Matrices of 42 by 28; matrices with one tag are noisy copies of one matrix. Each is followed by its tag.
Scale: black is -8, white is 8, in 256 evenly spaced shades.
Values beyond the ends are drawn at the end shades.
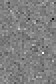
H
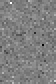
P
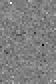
P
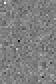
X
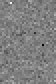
P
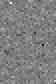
P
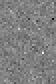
H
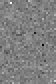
P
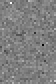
P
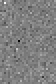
X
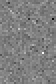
H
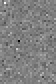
X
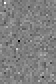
X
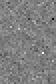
H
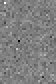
X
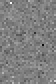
P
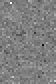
P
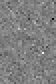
H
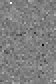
P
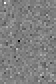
X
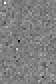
X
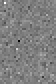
X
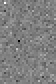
X
